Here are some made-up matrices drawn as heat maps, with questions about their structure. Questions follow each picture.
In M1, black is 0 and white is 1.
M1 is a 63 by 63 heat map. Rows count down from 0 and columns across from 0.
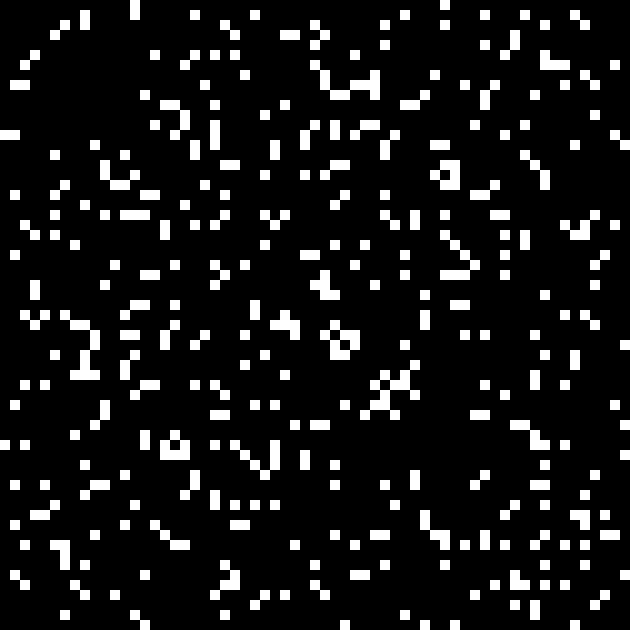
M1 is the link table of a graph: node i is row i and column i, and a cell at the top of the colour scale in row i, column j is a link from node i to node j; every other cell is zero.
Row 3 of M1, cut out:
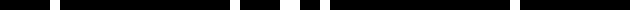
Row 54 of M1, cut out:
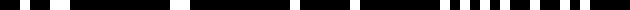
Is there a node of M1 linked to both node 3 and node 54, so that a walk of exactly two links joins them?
yes
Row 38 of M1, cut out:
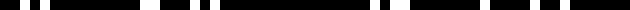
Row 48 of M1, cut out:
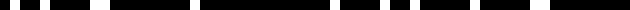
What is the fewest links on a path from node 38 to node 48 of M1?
1
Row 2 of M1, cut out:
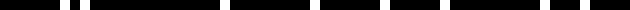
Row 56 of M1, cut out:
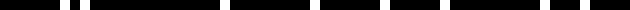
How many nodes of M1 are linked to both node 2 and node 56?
8
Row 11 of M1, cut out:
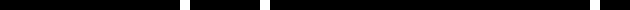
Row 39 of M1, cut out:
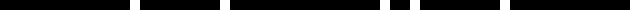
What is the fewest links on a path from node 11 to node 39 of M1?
4
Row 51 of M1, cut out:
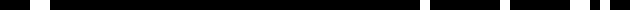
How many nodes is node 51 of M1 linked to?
7
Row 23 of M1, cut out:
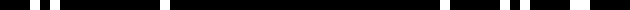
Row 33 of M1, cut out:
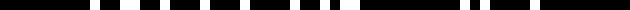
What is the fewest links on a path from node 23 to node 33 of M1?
2
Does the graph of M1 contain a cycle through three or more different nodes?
yes
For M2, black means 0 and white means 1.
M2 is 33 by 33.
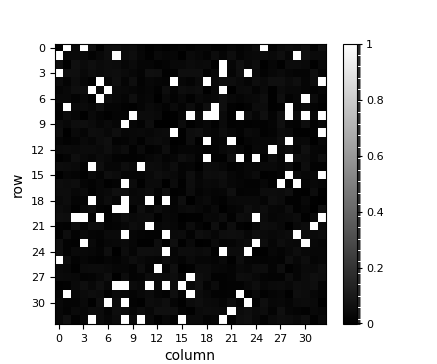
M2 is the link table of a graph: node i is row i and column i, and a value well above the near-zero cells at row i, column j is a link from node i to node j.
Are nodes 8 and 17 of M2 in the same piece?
no
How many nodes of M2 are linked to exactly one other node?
7
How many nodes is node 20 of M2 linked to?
5
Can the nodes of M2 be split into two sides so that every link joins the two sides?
yes
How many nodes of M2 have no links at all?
1
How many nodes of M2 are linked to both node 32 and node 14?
2
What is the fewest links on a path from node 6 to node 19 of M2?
3
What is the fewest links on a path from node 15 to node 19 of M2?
3
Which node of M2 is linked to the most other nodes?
node 8
